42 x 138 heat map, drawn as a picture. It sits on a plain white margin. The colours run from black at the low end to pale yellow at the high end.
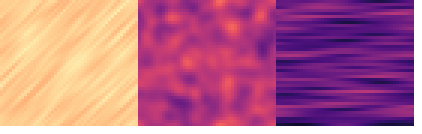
The table splits into one row of 3 panels. Panel 1,1: very high, slanting up to the right, faint in contrast. Panel 1,2: middling, blotchy. Panel 1,3: low, streaked across.
